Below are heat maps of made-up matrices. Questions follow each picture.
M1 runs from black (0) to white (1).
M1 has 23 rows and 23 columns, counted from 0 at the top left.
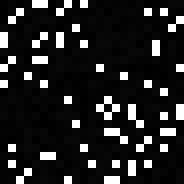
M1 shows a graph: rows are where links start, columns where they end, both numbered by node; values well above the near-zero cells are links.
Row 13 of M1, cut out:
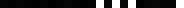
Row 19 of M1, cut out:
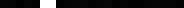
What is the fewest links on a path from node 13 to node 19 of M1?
5
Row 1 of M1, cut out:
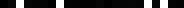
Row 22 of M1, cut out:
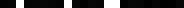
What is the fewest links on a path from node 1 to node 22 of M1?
2
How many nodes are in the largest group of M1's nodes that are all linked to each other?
3
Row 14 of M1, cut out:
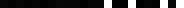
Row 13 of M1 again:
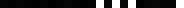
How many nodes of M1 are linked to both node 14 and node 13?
2
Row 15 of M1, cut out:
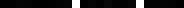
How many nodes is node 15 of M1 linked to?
2
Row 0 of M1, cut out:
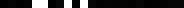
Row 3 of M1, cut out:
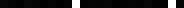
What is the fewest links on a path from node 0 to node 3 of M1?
6
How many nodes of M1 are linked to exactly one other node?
2
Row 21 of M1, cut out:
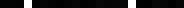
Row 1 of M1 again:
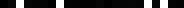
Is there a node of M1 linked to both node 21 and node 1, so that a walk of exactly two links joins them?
no
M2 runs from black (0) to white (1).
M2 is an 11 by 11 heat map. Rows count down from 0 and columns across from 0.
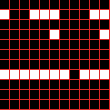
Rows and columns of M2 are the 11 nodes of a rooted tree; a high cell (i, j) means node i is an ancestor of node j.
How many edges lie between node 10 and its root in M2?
3
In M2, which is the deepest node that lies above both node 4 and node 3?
1
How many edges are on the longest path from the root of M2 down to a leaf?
3
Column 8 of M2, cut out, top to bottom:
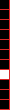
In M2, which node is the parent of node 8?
7
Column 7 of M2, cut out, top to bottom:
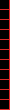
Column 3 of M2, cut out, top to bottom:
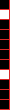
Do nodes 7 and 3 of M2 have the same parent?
no
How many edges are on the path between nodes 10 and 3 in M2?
1
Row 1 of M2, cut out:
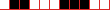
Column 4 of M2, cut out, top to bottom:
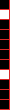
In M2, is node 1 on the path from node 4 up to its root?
yes
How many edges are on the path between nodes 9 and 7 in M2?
2
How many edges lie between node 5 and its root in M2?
3
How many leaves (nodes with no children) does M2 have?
8
